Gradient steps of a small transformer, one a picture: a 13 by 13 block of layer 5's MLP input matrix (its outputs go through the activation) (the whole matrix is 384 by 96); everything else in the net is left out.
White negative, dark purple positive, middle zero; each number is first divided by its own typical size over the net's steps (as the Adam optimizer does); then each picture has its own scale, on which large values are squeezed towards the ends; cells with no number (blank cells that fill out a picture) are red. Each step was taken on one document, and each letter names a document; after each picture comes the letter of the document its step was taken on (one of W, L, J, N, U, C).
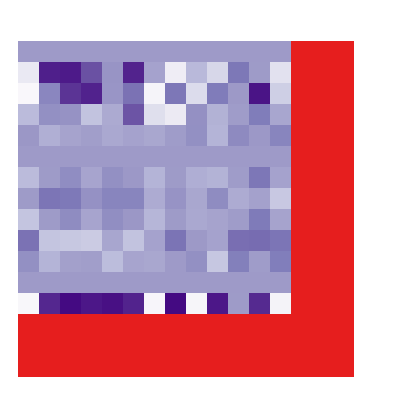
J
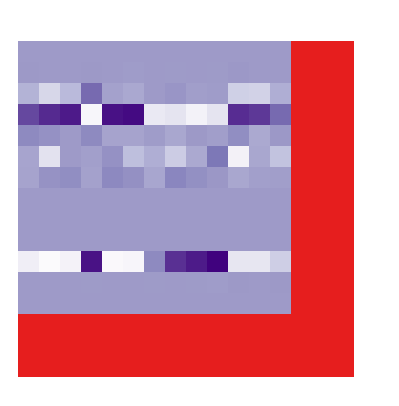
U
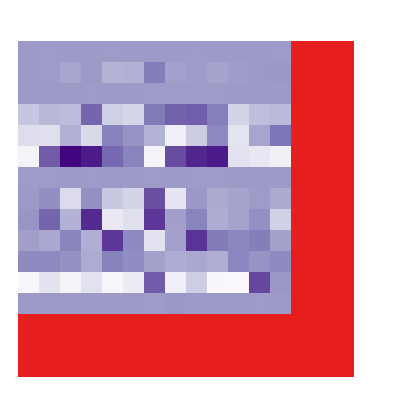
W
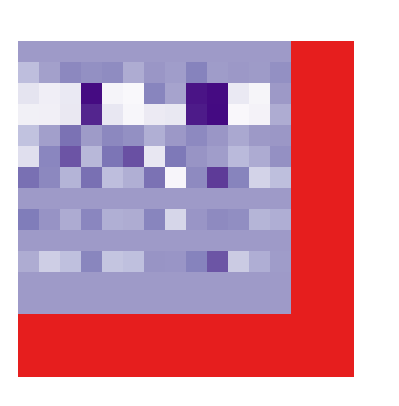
U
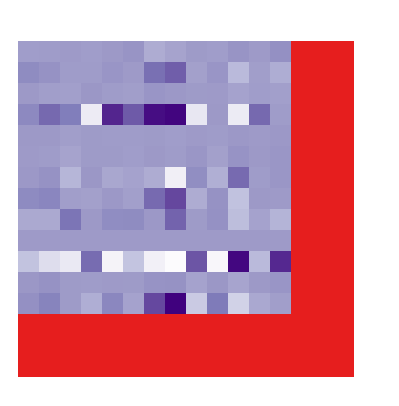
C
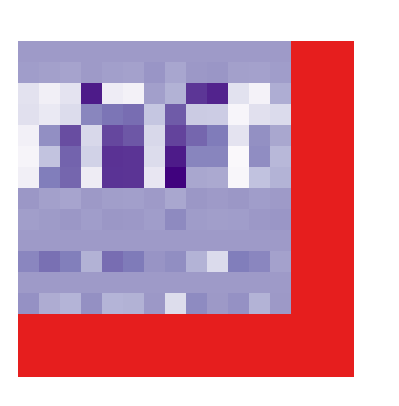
U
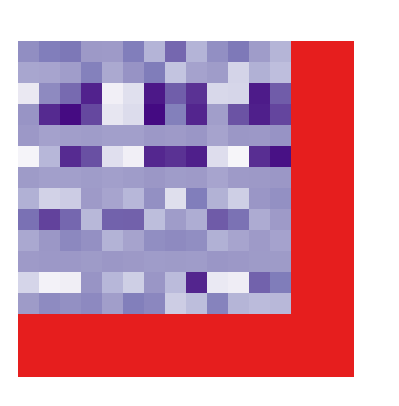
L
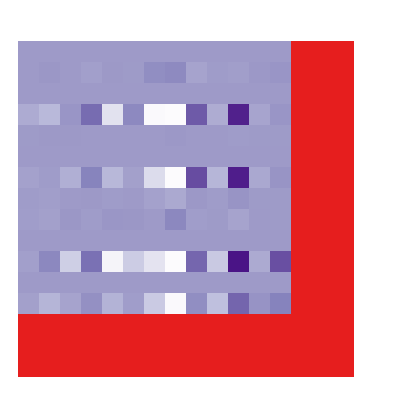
C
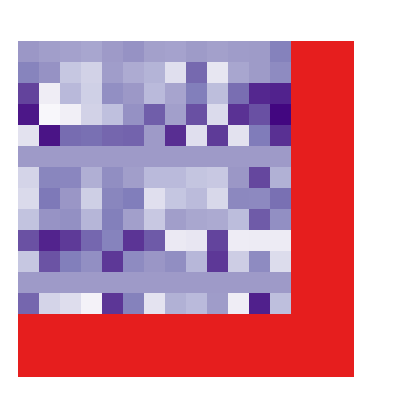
J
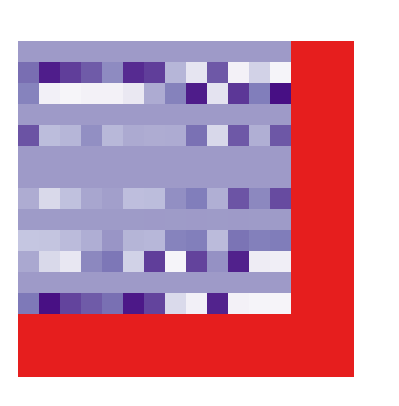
J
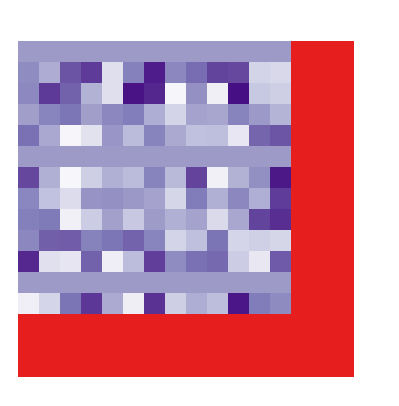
J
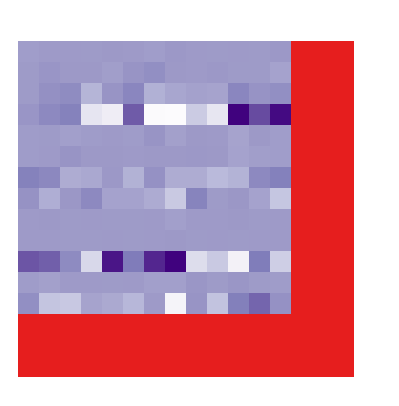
C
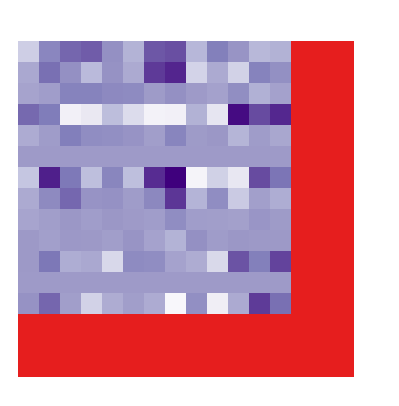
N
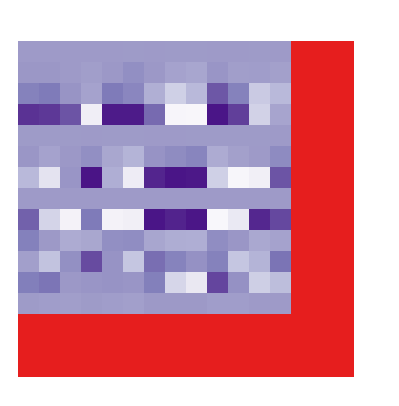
L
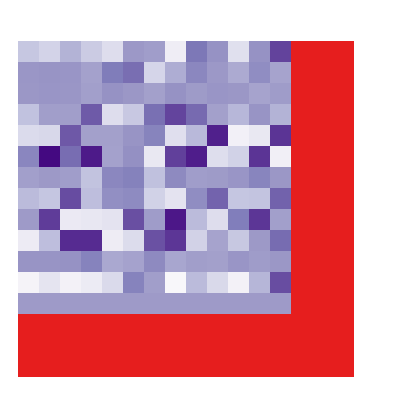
W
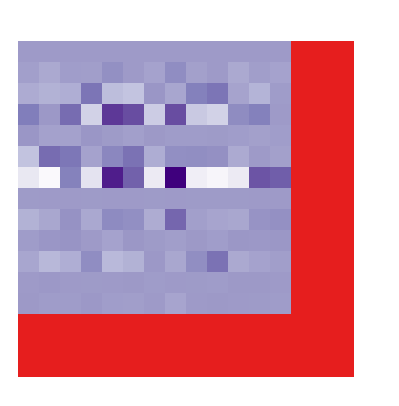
U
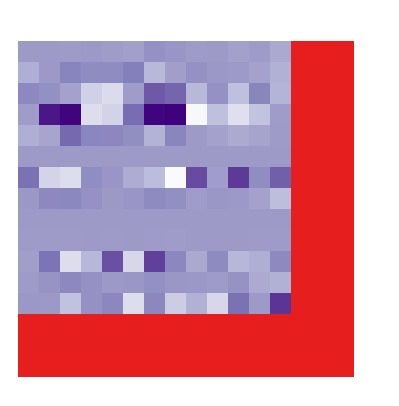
N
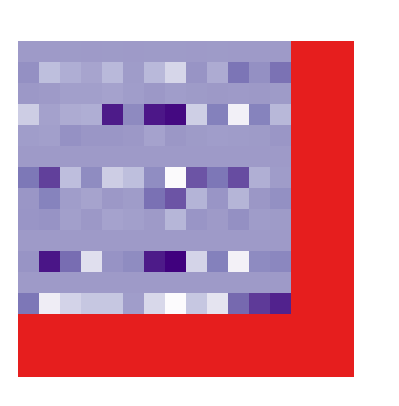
C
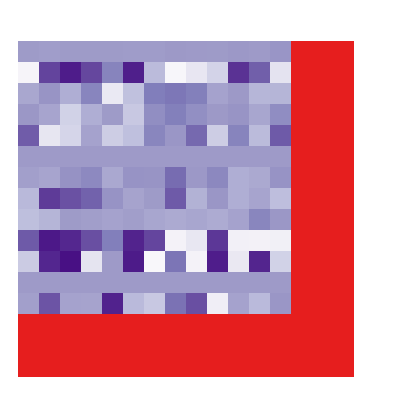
J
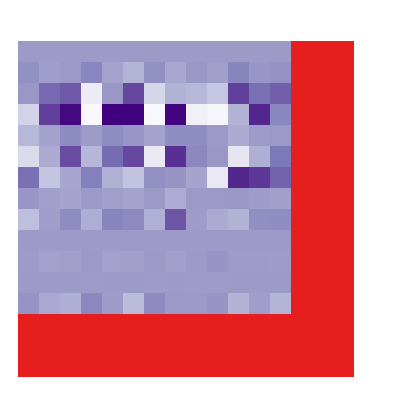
U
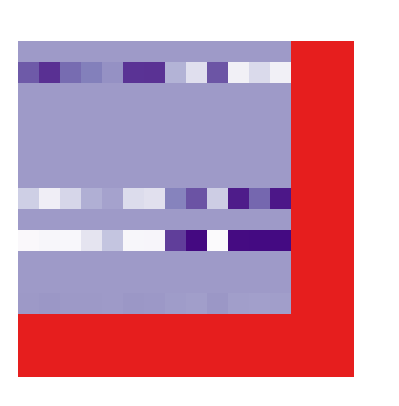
J
